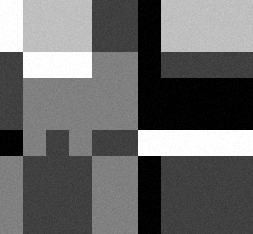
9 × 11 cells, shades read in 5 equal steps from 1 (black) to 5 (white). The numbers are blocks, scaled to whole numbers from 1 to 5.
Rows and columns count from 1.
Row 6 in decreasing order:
5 5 5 5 5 3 3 2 2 2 1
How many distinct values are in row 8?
3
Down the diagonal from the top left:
5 4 5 3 3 2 1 2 2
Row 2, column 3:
4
